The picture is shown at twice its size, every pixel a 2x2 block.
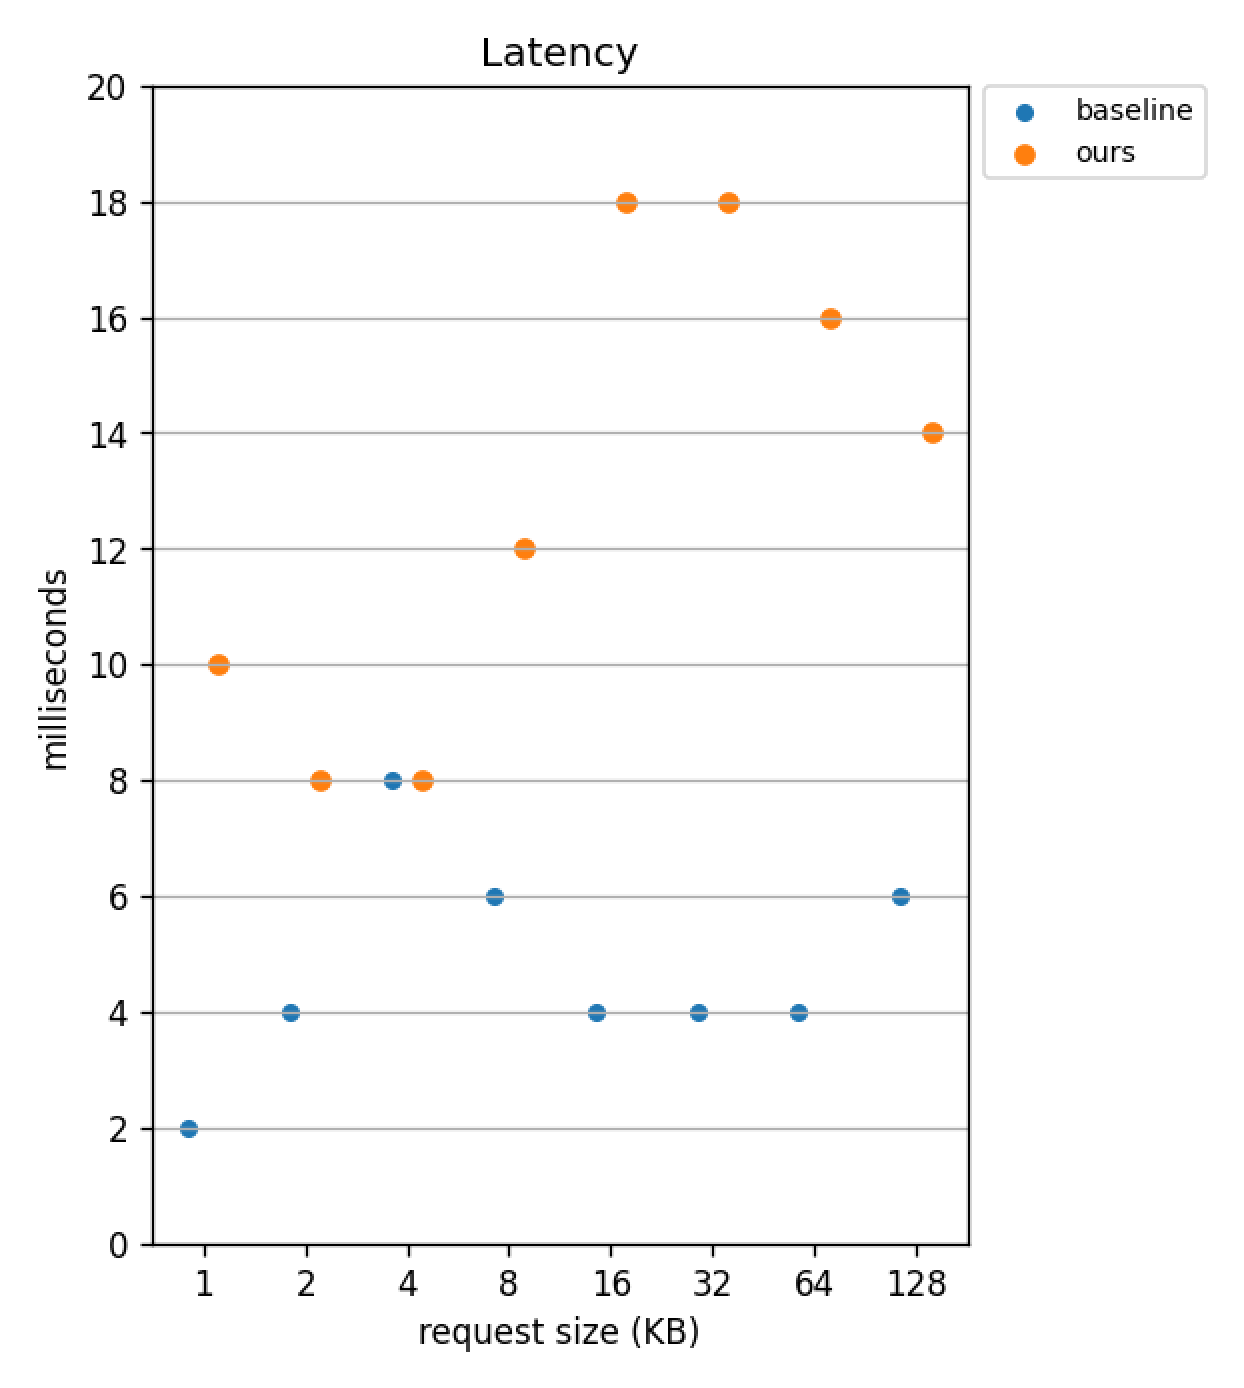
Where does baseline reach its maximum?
4
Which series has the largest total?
ours
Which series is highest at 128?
ours
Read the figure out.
Title: Latency
x-axis: request size (KB), ticks 1 2 4 8 16 32 64 128
y-axis: milliseconds, ticks 0 2 4 6 8 10 12 14 16 18 20
Legend: baseline, ours
Values:
baseline: 2 4 8 6 4 4 4 6
ours: 10 8 8 12 18 18 16 14
